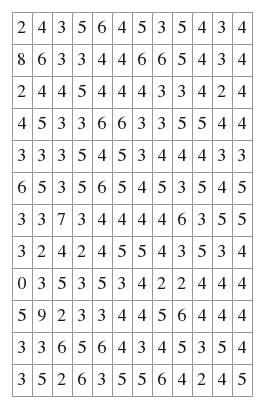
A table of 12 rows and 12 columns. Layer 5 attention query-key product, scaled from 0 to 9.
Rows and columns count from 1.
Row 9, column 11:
4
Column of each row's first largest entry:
5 1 4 5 4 1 3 6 3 2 3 4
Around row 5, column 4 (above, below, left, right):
3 5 3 4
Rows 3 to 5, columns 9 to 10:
3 4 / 5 5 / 4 4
